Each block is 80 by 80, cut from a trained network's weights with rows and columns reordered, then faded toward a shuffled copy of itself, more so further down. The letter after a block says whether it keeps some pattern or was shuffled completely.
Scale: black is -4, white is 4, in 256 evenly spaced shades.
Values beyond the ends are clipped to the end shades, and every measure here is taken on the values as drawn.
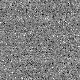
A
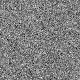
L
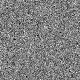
L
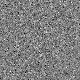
L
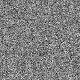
A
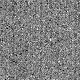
A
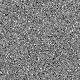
L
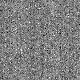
A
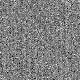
A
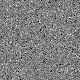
L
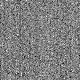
A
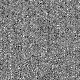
A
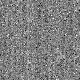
A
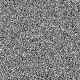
L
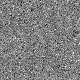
L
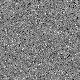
L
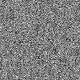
A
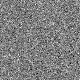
L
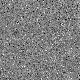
L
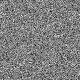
L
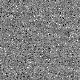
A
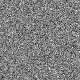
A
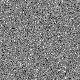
L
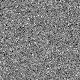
L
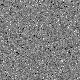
L
